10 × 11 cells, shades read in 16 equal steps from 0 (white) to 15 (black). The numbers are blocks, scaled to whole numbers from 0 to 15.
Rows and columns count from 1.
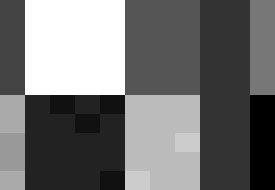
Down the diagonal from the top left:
11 0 0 0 0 4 4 3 12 12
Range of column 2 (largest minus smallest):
13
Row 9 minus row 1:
-5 13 13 13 13 -6 -6 -6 0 0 7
